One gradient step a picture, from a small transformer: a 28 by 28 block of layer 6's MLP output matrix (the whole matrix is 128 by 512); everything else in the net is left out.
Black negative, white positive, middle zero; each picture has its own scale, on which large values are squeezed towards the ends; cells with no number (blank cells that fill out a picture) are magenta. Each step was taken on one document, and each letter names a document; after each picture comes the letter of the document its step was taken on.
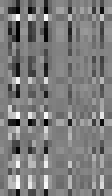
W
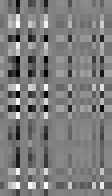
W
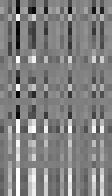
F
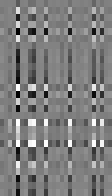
F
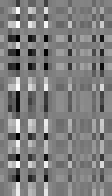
W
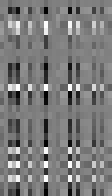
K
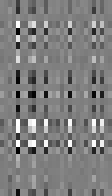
F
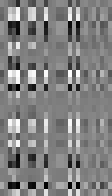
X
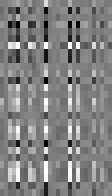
K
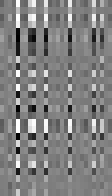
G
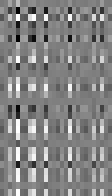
G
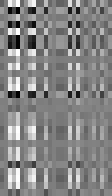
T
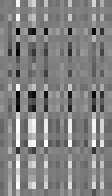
F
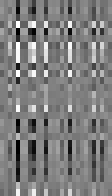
G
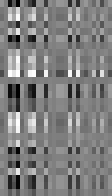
T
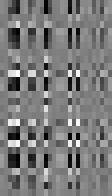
X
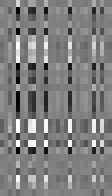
G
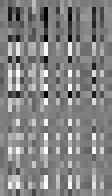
K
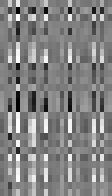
G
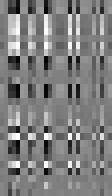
X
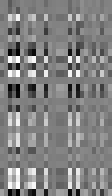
T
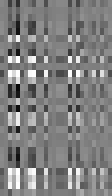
T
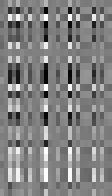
K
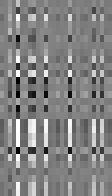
G
